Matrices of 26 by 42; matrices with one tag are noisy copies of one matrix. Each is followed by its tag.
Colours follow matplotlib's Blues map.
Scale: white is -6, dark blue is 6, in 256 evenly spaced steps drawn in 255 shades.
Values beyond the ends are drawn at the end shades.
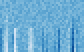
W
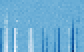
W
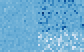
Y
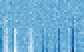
W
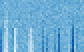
W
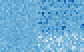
Y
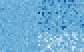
Y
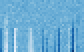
W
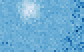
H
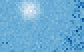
H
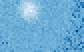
H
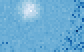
H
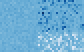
Y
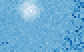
H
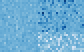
Y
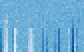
W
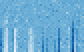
W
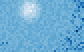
H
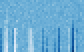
W
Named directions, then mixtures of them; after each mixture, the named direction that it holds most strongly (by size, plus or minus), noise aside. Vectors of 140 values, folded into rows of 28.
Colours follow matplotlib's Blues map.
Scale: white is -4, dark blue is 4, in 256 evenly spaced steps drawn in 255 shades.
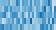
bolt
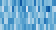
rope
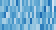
bolt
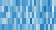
bolt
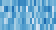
rope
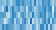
bolt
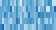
rope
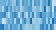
bolt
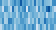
rope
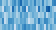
rope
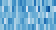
rope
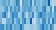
bolt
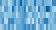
rope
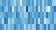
rope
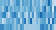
bolt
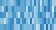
bolt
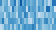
rope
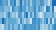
bolt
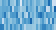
bolt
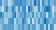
rope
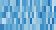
bolt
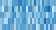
rope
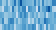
rope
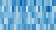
rope
